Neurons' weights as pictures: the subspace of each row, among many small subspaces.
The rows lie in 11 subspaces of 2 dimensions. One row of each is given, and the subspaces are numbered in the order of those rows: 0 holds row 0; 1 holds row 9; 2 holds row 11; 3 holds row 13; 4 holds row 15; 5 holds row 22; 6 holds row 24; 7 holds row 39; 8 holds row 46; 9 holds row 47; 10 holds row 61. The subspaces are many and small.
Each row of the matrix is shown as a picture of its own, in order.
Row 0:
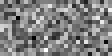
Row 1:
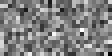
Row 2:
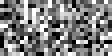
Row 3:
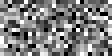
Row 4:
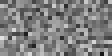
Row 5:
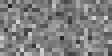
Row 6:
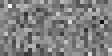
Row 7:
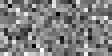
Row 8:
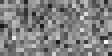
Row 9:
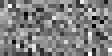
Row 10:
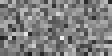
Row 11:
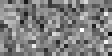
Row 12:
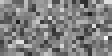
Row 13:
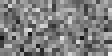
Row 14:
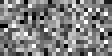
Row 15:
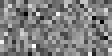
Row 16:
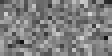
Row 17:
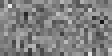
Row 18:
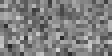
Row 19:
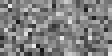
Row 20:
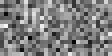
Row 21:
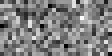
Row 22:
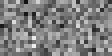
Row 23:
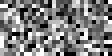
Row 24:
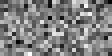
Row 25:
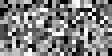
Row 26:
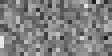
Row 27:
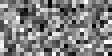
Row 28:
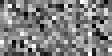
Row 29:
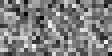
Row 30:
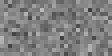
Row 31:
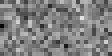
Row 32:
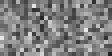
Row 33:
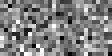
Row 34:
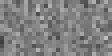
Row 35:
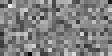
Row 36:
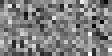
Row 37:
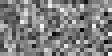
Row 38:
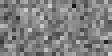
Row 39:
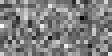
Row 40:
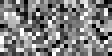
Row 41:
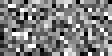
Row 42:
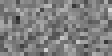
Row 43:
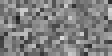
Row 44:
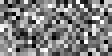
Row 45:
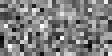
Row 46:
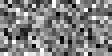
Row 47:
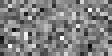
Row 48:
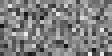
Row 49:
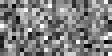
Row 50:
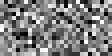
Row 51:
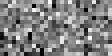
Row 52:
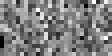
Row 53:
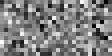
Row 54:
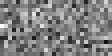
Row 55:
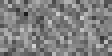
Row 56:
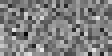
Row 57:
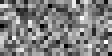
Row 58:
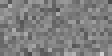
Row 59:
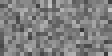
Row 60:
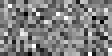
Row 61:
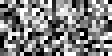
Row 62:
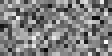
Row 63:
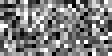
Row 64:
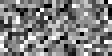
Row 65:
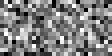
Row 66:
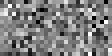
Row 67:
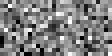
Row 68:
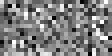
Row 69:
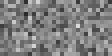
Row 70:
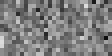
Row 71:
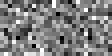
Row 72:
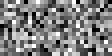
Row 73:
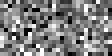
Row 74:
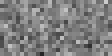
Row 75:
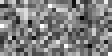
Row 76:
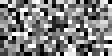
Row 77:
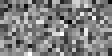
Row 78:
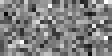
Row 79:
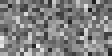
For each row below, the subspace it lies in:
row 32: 8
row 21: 7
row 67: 3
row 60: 4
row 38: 10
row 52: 4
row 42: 0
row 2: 9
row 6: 1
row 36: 1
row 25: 6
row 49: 10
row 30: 9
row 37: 2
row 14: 9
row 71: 8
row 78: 6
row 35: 2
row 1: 2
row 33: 3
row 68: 1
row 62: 0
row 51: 8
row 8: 10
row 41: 10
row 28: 1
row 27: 2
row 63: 10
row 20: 9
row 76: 5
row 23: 10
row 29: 8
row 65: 8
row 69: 5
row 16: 6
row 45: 9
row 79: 4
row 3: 9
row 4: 5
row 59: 2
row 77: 6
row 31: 7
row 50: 0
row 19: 3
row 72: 5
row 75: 7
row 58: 2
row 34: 4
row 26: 4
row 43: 0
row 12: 6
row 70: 4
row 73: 3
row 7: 8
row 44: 0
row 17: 1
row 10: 5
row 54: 5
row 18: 9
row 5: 3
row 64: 0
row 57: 7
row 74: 9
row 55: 8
